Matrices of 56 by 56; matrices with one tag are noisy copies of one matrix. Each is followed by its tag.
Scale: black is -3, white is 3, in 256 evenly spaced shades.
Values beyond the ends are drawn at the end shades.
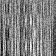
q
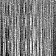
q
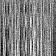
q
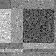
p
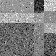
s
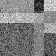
s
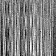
q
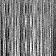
q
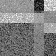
s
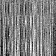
q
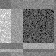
p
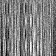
q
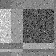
p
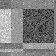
p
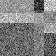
s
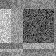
p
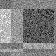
p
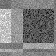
p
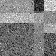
s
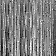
q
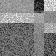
s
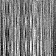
q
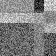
s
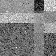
s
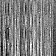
q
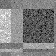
p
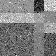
s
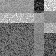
s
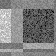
p
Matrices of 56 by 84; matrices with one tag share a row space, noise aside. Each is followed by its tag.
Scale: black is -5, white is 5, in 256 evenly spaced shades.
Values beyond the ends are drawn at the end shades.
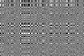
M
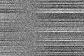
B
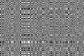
M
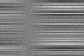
B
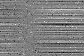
B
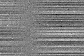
B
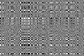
M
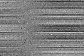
B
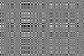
M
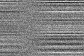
B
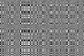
M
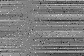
B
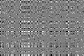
M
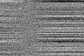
B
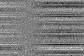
B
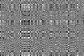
M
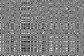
M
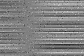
B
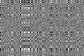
M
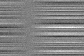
B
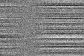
B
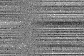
B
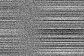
B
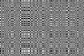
M
